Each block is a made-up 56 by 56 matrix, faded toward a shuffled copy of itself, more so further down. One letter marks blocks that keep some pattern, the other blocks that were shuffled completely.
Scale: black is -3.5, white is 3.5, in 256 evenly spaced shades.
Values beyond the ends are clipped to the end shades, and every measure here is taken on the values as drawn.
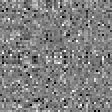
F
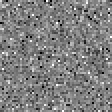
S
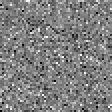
S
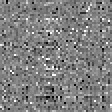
F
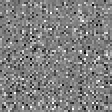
F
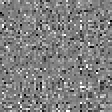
F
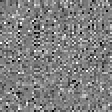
F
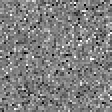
S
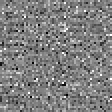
F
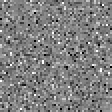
S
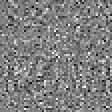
F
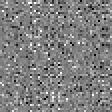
F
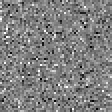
S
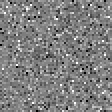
S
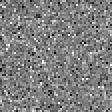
S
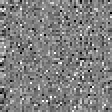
F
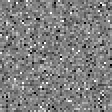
S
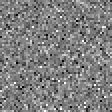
S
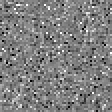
S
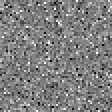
S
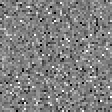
S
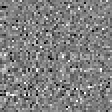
F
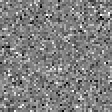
S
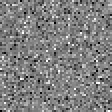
S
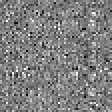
F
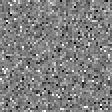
S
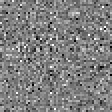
F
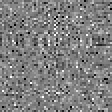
F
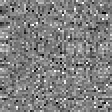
F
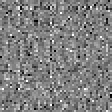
F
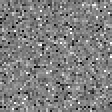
S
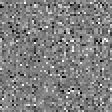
F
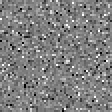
S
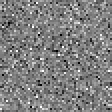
S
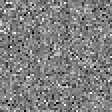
S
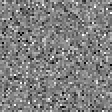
S
